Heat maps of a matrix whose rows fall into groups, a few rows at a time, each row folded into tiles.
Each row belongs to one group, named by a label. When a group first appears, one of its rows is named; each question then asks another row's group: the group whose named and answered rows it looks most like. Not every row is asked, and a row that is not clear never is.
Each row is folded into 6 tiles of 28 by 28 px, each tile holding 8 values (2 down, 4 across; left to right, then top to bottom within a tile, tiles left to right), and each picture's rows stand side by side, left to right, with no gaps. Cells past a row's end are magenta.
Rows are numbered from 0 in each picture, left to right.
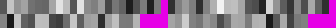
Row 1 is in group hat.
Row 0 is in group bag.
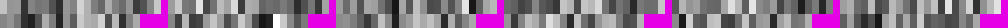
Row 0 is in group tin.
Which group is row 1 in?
bag
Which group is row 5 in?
tin
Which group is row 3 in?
bag
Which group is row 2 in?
tin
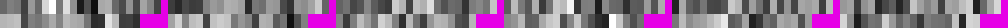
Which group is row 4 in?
bag
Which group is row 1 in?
hat
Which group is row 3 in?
bag
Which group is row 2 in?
bag
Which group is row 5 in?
tin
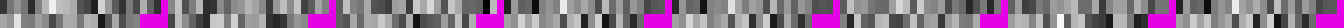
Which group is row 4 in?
hat
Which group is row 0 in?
hat
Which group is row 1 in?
tin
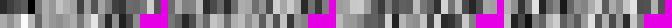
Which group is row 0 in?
hat
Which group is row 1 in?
tin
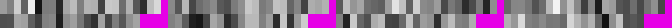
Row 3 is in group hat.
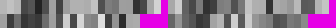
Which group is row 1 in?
tin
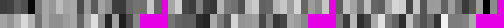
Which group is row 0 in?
hat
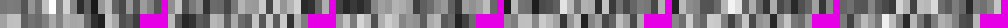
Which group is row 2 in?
hat
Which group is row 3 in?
bag
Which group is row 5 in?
bag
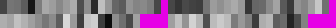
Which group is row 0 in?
hat
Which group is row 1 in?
hat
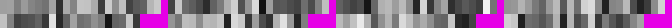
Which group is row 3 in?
tin
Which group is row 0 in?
tin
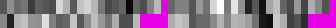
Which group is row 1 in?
hat
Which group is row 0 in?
bag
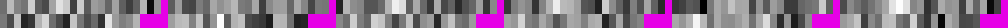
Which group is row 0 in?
bag
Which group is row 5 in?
hat
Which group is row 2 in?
bag
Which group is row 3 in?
hat
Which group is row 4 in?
hat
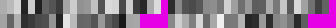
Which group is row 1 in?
hat
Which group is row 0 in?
tin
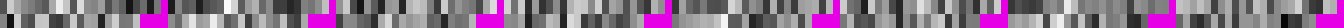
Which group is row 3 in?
tin
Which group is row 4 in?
bag
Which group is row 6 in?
hat
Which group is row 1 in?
bag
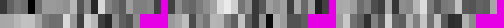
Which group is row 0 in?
hat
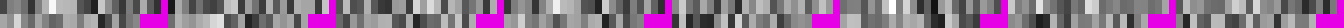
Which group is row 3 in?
hat
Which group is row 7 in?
bag
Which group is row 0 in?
hat
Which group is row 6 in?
tin
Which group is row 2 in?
bag
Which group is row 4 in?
tin
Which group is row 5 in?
hat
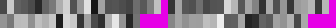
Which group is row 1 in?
bag
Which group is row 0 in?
bag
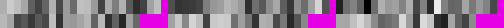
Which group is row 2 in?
hat
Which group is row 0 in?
tin
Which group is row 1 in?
hat
